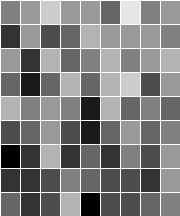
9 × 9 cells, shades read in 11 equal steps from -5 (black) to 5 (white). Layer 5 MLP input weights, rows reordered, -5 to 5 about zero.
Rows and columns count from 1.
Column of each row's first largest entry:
7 5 3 7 1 3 3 9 4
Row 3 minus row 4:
2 1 3 -3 1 0 -3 3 1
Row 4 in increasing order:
-4 -2 -1 -1 -1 1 2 2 3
